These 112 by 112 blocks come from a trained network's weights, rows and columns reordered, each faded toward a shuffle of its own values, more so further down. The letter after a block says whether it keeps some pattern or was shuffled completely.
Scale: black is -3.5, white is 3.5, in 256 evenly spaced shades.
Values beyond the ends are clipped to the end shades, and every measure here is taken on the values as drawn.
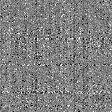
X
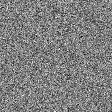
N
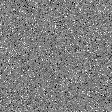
N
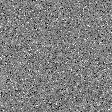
N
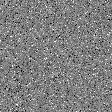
N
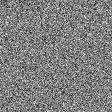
N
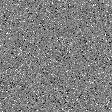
N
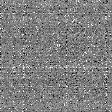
X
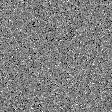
N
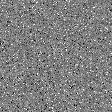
N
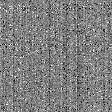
X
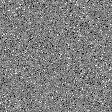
N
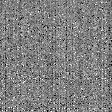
X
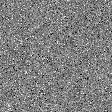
N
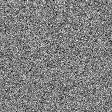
N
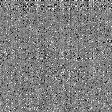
X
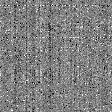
X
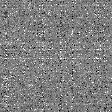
X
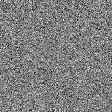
X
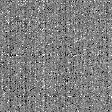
X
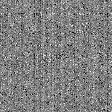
X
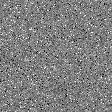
N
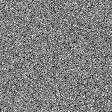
N
